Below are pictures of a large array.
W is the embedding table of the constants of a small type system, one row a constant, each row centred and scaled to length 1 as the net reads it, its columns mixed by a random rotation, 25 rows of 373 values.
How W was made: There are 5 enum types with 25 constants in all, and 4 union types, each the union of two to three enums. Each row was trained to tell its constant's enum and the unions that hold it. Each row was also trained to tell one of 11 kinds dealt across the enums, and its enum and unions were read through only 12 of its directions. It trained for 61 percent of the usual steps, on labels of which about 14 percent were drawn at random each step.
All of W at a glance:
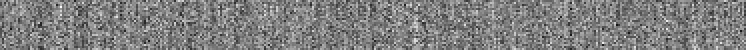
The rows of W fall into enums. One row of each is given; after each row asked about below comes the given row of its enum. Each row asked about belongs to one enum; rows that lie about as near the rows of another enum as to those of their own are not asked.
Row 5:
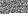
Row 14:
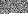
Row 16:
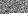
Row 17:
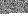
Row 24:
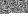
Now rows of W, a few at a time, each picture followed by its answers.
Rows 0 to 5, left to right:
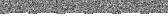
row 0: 16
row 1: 5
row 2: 14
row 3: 5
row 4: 17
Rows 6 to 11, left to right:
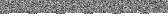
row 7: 5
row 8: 24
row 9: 5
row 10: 16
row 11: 24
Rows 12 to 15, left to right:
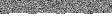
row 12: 24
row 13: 17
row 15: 5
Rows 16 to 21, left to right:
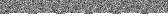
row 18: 16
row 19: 24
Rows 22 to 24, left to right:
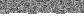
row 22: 14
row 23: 24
